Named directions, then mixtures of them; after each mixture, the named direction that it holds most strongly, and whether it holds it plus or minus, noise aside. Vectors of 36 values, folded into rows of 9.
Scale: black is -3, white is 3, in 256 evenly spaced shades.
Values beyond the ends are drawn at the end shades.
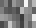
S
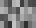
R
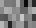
S, minus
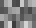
R, minus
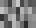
R, plus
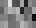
S, minus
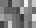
S, plus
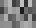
R, minus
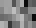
S, minus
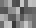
R, minus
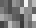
S, plus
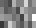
S, plus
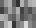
R, minus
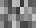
R, plus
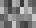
R, plus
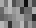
S, minus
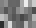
S, plus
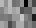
S, minus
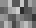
R, minus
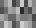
R, minus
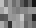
S, minus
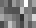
S, plus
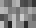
R, plus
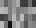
R, plus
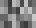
R, plus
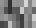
S, plus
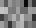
S, minus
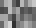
R, minus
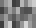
R, minus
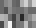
R, minus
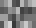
R, minus
